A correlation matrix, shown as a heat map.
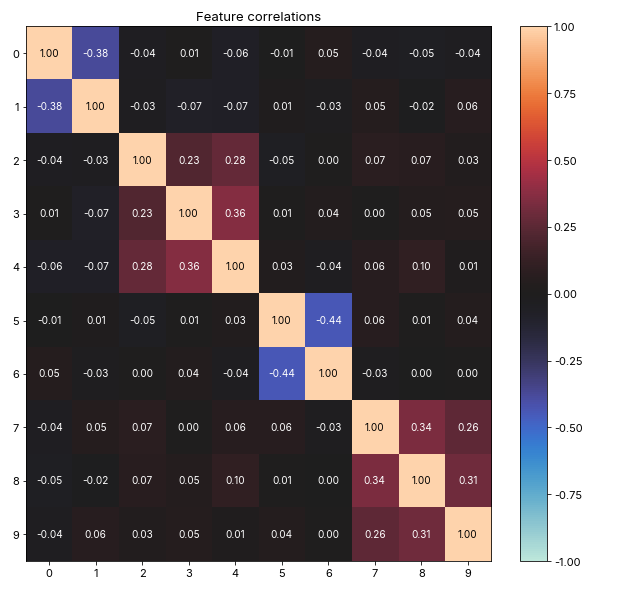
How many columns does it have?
10
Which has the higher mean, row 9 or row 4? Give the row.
9
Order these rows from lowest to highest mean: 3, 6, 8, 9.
6, 3, 9, 8
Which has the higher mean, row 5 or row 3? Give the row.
3
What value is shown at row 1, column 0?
-0.38
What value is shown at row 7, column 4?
0.06
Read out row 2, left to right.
-0.04 -0.03 1.00 0.23 0.28 -0.05 0.00 0.07 0.07 0.03
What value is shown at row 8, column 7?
0.34
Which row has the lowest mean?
0
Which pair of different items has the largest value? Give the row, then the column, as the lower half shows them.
4, 3
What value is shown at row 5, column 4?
0.03
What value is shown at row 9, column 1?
0.06
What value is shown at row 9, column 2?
0.03
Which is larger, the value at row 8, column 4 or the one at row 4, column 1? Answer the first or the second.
the first
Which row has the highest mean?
8
